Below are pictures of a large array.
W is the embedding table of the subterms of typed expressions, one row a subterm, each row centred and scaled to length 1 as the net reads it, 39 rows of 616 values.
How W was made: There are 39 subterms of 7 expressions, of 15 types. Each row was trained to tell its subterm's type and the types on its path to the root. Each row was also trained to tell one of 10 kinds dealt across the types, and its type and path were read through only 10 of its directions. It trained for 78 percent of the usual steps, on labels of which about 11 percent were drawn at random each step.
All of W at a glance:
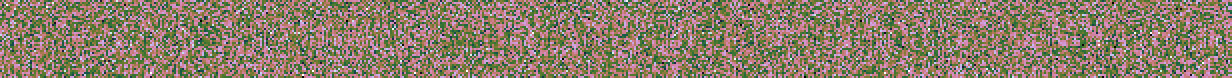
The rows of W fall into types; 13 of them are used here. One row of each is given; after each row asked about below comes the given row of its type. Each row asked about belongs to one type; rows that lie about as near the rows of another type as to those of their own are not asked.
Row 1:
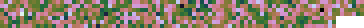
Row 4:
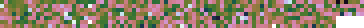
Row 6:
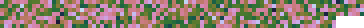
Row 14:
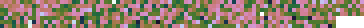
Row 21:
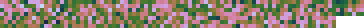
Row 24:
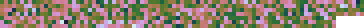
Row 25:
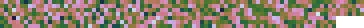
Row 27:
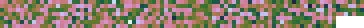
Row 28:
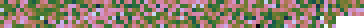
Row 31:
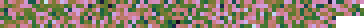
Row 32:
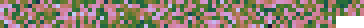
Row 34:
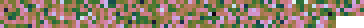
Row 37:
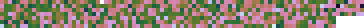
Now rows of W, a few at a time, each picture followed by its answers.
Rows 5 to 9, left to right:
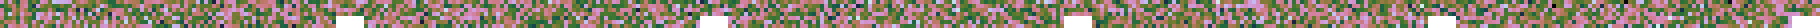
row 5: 1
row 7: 24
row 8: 14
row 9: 4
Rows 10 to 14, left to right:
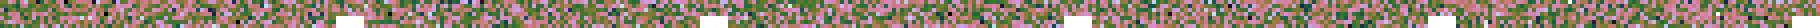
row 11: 4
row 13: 28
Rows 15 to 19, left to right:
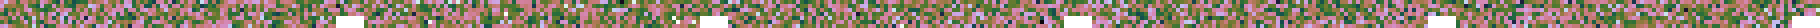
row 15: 28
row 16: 6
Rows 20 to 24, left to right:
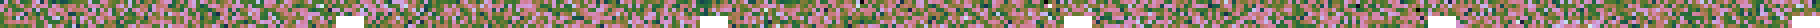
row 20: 34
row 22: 34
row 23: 27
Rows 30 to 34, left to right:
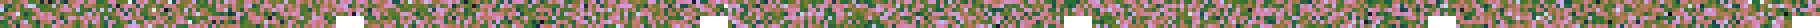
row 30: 37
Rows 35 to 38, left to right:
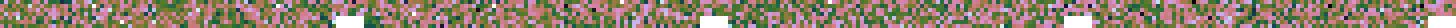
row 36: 14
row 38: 31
